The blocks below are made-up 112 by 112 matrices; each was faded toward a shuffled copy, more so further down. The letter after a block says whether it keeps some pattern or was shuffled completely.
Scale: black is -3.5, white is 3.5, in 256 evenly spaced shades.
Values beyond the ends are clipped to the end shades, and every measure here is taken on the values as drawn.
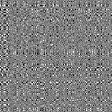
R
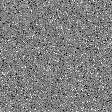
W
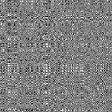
R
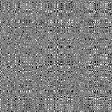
R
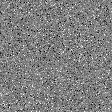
W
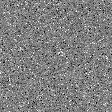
W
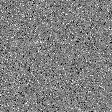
W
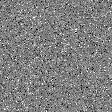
W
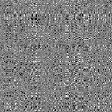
R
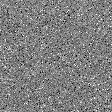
W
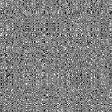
R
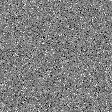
W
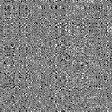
R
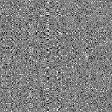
R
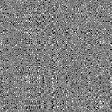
R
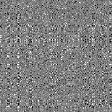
R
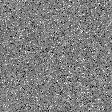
W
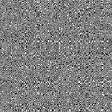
R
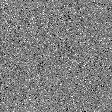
W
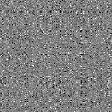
R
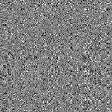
R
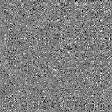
R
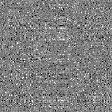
R
